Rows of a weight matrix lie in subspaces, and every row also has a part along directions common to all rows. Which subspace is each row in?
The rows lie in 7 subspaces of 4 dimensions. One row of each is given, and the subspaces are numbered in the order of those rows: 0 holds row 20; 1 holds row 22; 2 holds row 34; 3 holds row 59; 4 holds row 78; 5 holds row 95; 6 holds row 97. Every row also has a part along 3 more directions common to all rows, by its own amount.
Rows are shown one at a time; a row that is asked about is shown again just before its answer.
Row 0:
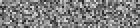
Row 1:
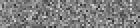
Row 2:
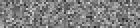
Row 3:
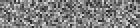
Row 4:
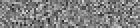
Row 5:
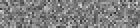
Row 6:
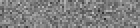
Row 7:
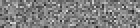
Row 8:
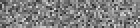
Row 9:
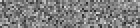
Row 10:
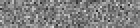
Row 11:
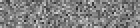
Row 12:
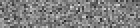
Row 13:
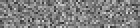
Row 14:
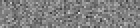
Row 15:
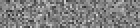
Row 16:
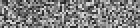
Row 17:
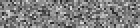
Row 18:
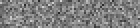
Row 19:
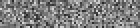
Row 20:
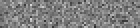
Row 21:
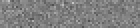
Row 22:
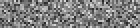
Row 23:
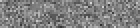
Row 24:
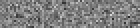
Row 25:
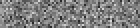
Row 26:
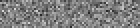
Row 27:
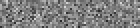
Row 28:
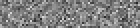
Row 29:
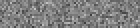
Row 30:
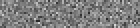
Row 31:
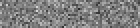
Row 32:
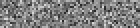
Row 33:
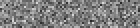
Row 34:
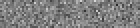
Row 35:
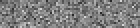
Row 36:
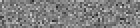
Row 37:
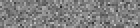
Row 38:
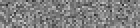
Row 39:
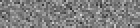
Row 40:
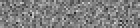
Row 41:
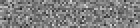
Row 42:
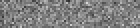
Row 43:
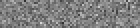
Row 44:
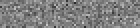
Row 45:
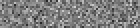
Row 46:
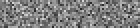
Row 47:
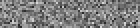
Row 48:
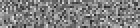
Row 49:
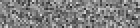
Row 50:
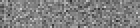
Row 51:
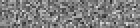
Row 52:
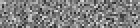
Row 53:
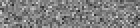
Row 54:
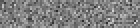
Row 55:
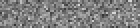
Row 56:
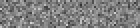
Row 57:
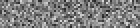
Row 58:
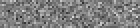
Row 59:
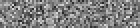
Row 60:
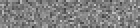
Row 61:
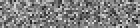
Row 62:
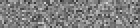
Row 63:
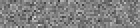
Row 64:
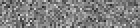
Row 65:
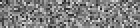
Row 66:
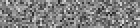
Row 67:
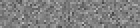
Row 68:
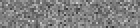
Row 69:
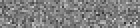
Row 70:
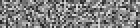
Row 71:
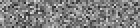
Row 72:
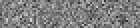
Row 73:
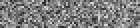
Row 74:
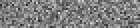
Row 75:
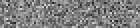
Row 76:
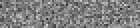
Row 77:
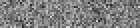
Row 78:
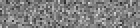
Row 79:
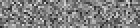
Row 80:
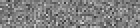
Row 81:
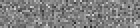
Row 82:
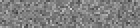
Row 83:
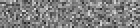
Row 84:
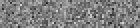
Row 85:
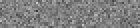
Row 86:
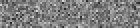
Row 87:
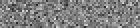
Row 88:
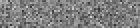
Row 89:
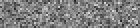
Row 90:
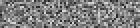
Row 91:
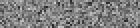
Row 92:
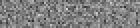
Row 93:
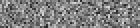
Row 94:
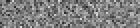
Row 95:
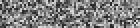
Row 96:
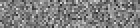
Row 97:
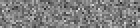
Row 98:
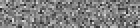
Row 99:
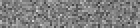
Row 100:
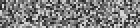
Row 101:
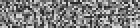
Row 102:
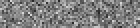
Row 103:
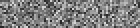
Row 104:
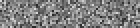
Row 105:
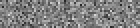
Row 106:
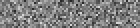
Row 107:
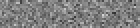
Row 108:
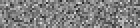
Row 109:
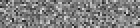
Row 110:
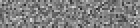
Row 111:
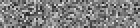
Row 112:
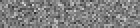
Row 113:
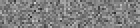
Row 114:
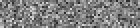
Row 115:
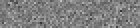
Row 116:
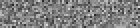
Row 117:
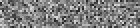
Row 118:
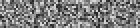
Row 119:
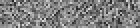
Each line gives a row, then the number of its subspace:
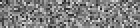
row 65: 3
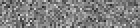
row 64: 0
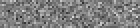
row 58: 1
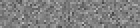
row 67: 0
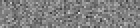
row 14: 6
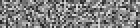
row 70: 2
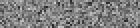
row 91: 4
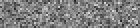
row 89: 1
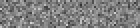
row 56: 4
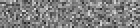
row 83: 1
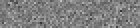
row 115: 0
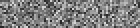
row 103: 0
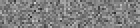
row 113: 0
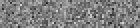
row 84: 5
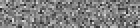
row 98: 6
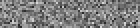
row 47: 6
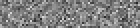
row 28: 4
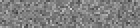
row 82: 1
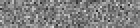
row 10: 2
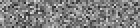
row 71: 3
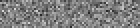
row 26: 1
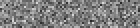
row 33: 6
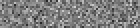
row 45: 5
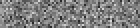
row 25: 5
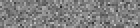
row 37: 1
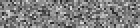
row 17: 1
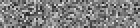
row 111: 3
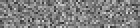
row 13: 0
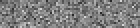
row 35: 5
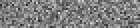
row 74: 3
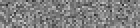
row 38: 3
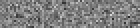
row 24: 3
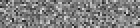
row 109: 6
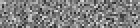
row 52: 5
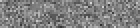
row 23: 4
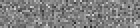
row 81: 3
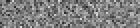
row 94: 2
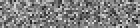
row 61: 1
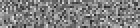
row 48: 3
